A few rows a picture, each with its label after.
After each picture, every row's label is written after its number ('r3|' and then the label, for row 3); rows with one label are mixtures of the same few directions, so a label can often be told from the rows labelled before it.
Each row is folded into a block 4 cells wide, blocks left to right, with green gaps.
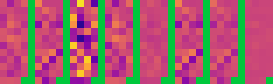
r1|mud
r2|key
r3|mud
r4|mud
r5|mud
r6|key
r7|key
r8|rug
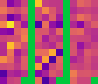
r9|rug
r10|key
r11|rug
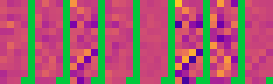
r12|rug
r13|mud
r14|key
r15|rug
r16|mud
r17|key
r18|mud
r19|key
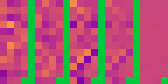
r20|rug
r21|mud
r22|key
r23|key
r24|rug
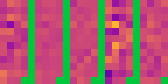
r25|rug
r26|rug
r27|key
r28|rug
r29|mud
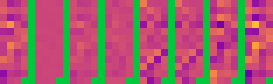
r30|rug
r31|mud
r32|rug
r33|mud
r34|key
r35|key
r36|rug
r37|rug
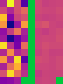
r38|mud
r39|rug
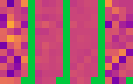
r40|mud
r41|rug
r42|key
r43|key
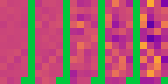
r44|key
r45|key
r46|rug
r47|mud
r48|mud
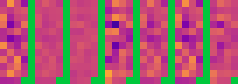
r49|mud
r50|mud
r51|rug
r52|rug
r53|mud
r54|mud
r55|rug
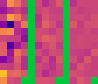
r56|rug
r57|mud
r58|key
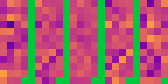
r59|rug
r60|key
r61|mud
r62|key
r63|mud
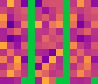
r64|mud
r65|key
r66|mud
